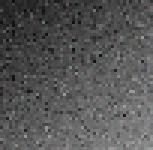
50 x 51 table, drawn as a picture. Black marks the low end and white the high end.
The bottom right is the ninth with the highest average. No regular stripes run through it. There is an overall slope up to the bottom right. The top left is the ninth with the lowest average. Neither half mirrors the other.
